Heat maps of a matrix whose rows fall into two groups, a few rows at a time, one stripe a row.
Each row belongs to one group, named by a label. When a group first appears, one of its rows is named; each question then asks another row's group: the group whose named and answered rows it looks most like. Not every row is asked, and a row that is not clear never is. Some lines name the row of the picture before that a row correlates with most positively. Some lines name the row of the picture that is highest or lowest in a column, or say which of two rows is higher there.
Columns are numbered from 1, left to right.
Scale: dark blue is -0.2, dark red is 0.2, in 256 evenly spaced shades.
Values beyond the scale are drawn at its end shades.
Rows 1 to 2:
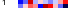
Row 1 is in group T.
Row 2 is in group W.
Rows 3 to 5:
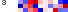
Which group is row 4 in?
T
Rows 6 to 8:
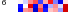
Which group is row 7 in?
T
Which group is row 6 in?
W
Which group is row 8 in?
T
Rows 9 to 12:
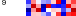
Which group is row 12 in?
T
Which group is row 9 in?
T
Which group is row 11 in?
T
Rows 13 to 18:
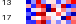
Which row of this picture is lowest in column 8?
17
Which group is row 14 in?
W
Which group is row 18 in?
W
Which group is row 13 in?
T
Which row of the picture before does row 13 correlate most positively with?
11
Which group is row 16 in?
W
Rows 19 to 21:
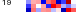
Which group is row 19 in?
T
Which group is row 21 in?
T
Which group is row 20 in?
W
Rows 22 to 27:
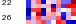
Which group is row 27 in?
W
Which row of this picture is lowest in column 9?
27
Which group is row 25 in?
T
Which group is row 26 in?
T
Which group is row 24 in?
T
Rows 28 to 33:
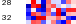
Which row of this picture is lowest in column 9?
32
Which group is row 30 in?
T
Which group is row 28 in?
T
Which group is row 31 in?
T
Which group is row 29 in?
T
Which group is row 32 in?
W
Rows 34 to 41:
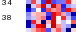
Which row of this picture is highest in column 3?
40
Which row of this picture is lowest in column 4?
39
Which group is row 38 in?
W
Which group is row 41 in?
W
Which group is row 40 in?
W
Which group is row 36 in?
T
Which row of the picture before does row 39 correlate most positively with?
29
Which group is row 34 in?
T
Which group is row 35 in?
W
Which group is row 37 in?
W
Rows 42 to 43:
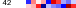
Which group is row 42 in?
W
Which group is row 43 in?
T
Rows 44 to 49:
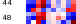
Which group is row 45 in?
W
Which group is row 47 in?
W
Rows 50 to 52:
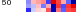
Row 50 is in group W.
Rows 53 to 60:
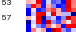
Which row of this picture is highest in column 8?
58
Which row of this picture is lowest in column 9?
60
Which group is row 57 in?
T
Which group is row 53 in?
T
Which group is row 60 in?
W
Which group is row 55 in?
T
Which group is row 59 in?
T
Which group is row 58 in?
T
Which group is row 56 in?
W
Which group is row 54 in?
T
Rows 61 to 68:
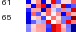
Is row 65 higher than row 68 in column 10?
Yes
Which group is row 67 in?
W
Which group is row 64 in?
T
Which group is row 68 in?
W
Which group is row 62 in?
W
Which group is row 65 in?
T
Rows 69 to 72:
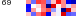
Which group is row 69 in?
W
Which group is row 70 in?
W
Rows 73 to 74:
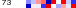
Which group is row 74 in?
T
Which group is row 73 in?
W
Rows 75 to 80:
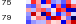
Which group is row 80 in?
T
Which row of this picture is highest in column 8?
77
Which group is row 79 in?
W
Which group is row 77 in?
W
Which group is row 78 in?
T
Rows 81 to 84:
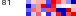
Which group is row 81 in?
W
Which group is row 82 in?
W
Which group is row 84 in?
T
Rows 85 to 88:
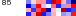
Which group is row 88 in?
T
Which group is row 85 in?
W
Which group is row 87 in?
W
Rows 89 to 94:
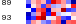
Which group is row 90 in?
T
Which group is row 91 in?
W
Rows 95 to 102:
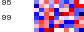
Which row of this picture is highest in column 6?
98
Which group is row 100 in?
T
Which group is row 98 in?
W
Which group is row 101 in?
T
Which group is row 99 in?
W
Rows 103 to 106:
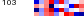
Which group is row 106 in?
W
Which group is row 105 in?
W
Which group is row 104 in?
T
